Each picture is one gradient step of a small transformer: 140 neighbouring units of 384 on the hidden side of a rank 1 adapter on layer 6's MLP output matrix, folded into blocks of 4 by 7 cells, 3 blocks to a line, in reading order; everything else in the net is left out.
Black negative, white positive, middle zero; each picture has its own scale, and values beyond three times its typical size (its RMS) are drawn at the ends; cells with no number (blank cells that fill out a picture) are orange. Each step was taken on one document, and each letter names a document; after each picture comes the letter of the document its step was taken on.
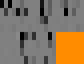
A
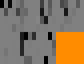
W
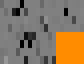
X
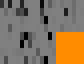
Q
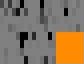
A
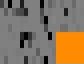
Q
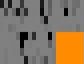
A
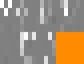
W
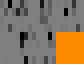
A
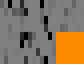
Q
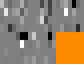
A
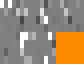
W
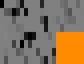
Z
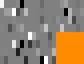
Z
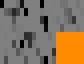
Z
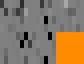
W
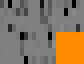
A
